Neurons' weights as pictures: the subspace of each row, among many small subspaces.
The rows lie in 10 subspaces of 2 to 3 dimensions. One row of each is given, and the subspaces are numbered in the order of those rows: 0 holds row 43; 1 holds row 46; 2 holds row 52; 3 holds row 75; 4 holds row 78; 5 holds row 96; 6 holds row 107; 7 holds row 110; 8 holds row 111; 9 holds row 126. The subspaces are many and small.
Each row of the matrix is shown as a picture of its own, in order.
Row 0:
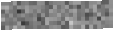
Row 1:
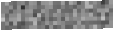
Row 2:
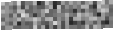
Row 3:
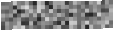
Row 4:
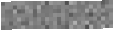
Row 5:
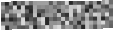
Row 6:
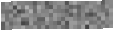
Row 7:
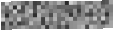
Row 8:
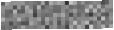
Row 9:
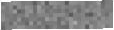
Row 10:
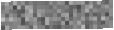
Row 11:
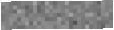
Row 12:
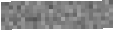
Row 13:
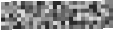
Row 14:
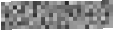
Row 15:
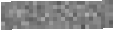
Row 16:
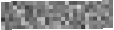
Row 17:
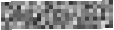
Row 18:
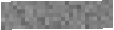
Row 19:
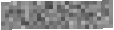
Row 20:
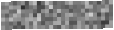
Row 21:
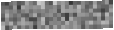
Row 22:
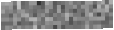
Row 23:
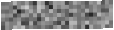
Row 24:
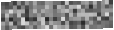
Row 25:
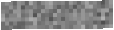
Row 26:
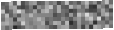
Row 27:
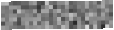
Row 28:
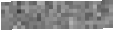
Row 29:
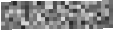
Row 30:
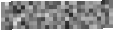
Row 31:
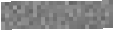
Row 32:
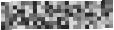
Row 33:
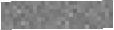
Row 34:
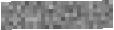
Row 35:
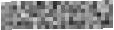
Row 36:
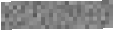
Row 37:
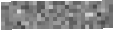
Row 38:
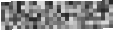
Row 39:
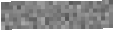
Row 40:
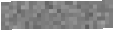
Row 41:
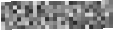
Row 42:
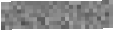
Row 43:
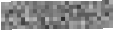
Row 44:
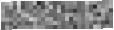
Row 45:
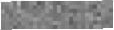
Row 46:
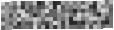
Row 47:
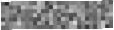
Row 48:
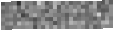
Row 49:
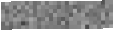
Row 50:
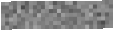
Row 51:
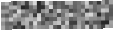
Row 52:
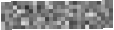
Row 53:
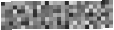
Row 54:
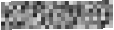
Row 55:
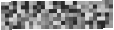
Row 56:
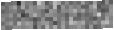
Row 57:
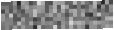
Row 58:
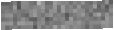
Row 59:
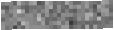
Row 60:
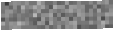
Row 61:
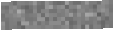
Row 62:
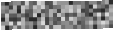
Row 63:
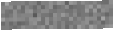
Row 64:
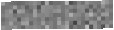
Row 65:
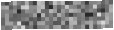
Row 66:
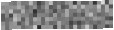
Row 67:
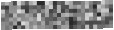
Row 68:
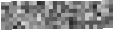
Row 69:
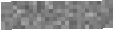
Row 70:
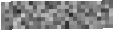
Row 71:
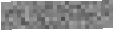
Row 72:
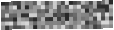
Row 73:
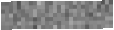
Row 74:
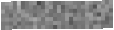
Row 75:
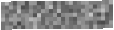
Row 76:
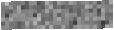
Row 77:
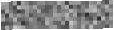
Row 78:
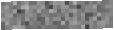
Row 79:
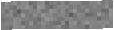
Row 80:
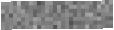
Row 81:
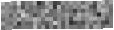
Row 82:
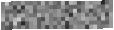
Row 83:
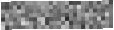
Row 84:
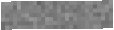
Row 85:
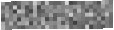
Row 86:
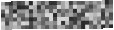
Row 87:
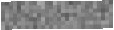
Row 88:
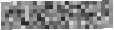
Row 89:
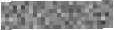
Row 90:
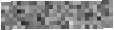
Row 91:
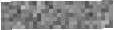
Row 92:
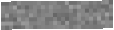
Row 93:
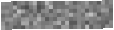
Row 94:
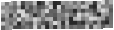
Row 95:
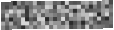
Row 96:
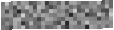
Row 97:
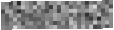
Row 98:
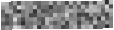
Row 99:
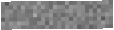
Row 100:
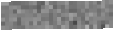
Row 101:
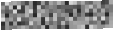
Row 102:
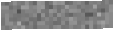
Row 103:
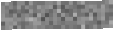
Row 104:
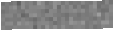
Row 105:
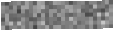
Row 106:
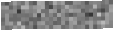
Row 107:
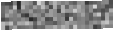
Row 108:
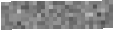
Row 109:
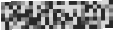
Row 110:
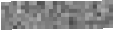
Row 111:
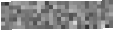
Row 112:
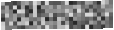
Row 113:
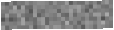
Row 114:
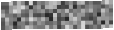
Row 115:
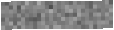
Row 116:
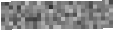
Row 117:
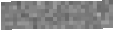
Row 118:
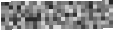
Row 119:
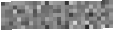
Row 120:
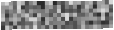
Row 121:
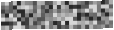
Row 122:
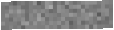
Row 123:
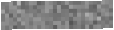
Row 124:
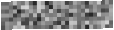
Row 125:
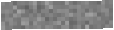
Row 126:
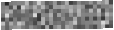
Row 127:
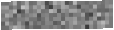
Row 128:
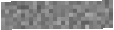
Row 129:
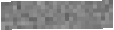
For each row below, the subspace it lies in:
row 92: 1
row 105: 3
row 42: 7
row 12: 0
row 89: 4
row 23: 2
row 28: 7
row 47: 8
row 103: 3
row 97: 6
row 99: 8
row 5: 4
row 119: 8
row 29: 0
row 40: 4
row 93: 2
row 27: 8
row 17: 9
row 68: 7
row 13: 1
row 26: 6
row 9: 9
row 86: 5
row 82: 5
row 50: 4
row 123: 6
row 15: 3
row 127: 4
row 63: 8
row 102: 3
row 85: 9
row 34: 0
